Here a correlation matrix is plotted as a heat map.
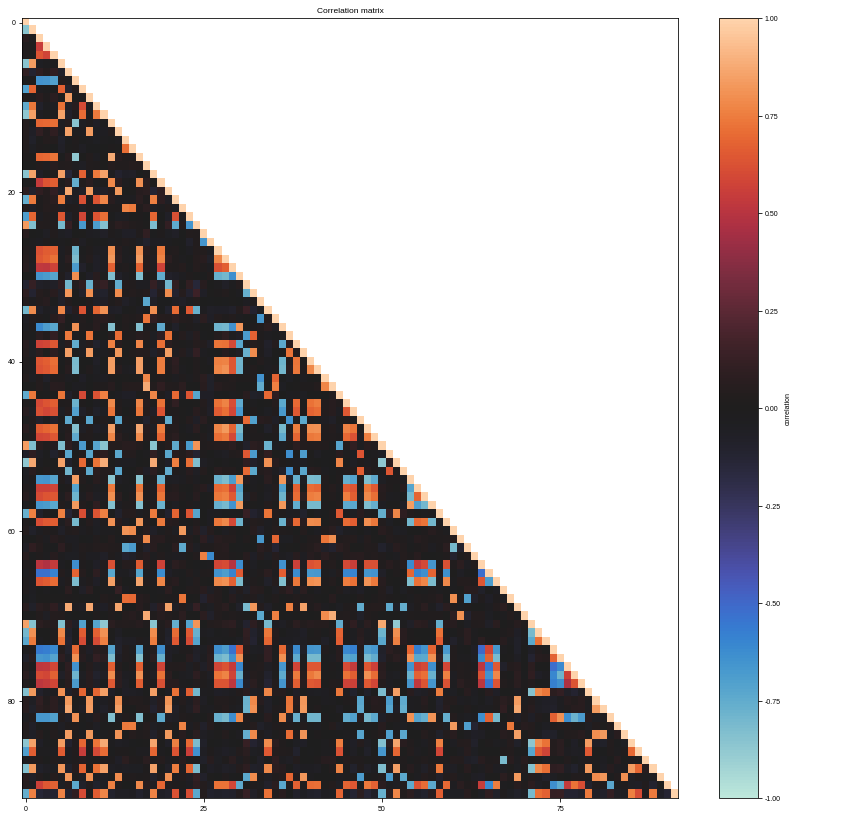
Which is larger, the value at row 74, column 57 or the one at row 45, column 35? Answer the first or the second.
the first
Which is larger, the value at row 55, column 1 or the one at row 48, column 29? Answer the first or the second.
the second
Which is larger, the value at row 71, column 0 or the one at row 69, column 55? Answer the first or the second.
the first
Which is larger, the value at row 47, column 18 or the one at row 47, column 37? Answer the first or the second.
the first
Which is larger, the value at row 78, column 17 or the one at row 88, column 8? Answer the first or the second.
the second
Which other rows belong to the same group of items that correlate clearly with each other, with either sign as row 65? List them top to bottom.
2, 3, 4, 7, 12, 16, 19, 27, 28, 29, 30, 36, 38, 40, 41, 45, 46, 48, 49, 54, 55, 56, 57, 59, 64, 66, 74, 75, 76, 77, 78, 82, 90
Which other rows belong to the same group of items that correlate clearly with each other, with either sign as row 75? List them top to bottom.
2, 3, 4, 7, 12, 16, 19, 27, 28, 29, 30, 36, 38, 40, 41, 45, 46, 48, 49, 54, 55, 56, 57, 59, 64, 65, 66, 74, 76, 77, 78, 82, 90
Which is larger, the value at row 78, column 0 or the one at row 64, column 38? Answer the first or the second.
the second
